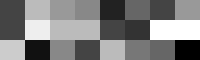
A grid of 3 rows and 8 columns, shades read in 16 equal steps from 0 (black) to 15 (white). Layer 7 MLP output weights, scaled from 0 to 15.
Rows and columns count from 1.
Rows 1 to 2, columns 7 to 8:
4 9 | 15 15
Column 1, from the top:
4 4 12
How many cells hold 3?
1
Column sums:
20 26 28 23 17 16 25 24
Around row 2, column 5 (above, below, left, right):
2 11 11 3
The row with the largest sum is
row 2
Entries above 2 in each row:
7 8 6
